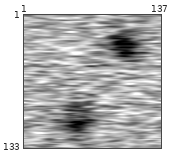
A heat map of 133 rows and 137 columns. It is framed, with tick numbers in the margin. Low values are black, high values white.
Neither half mirrors the other. There is no overall slope. Two dips sink into the field.
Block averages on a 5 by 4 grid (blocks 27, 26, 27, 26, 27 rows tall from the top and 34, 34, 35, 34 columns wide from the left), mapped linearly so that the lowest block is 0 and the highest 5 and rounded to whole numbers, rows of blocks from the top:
4422
4501
4445
4044
4044
